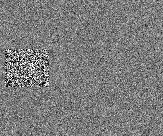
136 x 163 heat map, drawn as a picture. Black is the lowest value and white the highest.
Values change most from cell to cell in the middle left. Overall the values sit about 50% of the way up the scale. In the middle left lies a patch that is rougher than the rest. No overall slope runs across the table. There are no regular stripes.
